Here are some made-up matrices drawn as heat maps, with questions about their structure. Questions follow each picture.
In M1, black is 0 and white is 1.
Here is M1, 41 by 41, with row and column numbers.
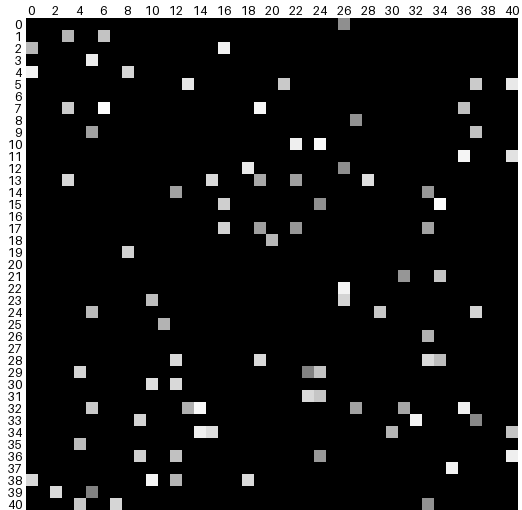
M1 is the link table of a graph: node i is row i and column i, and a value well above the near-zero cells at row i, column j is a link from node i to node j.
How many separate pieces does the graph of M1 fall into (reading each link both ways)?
1
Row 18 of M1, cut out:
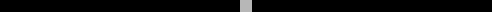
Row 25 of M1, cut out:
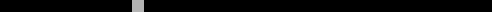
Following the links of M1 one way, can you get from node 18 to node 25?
no
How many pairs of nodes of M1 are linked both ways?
2
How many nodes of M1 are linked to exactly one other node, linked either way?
2
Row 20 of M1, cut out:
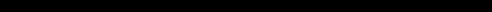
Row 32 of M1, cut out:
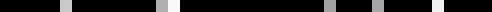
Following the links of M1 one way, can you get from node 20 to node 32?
no
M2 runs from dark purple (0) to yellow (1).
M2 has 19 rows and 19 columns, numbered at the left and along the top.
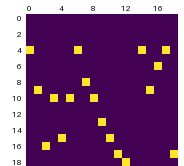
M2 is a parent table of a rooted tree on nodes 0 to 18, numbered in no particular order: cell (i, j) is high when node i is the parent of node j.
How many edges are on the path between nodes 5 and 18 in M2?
5
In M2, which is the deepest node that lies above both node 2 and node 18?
4
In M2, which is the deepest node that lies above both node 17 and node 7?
15
